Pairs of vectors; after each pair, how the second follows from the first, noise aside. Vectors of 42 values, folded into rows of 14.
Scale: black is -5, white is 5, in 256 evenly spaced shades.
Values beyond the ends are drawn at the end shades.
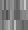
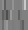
partly zeroed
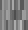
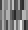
scaled up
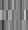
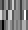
scaled up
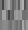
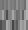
wrapped around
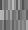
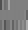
partly zeroed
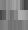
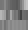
negated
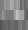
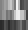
scaled up
